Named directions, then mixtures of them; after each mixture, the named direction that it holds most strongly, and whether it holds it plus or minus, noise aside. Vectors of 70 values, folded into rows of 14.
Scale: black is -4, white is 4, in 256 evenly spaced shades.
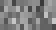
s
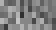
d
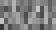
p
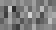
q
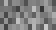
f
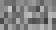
p, minus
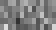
d, minus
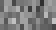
s, plus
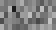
q, plus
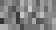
d, minus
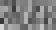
p, minus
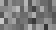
f, minus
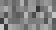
p, minus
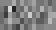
q, plus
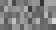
s, plus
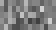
f, minus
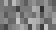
f, plus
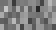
s, plus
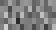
d, minus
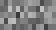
f, minus
